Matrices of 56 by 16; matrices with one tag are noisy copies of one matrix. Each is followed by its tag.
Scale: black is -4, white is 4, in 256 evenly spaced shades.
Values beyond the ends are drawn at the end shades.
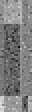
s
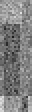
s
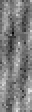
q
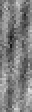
q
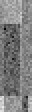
s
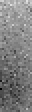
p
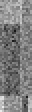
s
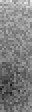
p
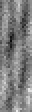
q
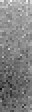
p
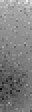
p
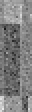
s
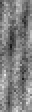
q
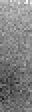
p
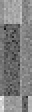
s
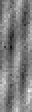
q
